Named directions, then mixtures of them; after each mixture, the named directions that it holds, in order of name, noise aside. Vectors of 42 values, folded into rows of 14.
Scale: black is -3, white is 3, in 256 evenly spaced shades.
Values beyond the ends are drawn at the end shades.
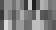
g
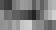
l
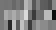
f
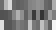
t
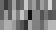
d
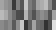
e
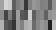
d, f, t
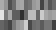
d, g, t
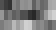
l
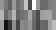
g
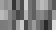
e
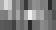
d, l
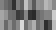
e, l
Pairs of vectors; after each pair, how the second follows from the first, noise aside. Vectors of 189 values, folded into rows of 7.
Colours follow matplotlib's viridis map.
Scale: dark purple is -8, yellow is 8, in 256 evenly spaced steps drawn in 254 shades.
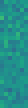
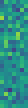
scaled up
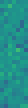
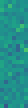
sign-scrambled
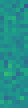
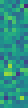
scaled up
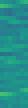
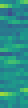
scaled up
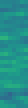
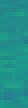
shrunk
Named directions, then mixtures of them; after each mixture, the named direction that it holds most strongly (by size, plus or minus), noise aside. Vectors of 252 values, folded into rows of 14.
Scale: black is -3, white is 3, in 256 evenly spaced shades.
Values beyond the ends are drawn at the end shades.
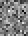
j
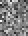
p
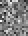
p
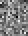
p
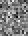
p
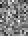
p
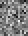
j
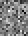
j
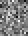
p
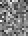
p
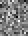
p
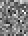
j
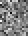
p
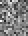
p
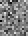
p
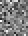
p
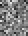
p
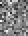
p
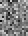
p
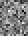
j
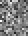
p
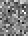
j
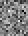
j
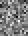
p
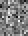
j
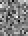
p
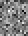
j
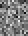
j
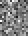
p
